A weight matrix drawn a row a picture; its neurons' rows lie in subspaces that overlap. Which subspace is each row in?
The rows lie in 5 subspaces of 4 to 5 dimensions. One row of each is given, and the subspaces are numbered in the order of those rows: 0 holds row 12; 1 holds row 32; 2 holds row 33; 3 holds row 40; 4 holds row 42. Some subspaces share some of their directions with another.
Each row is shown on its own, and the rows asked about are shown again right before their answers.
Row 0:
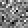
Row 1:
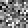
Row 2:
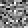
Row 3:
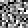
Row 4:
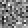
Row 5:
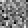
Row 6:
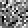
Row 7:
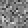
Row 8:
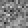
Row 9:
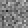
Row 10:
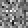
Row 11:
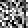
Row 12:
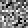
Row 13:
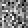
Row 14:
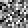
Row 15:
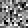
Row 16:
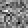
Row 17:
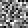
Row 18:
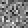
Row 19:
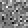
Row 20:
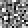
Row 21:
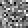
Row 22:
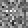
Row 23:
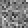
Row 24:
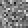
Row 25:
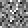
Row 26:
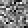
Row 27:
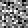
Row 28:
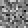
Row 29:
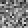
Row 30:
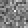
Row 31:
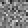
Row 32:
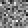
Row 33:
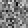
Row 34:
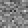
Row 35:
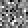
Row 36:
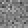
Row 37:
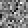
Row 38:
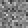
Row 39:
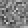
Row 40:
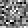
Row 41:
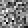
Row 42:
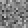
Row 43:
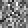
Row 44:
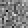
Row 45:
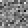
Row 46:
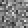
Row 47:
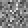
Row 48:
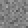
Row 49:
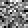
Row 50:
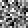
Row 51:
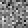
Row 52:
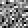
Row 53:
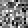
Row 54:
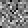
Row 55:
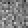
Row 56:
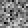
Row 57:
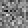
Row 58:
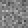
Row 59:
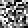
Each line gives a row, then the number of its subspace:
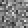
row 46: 4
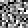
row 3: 2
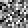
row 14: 2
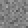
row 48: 0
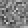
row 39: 3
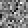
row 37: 2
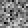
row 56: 0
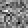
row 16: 0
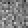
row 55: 0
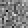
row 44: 4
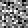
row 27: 3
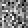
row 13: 4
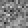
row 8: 0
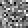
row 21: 1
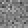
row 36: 0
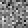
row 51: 0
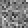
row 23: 1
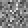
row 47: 2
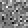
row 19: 0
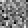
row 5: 4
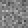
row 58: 3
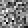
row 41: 3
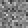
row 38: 1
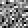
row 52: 3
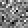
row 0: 4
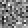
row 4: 0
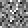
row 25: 2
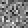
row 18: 4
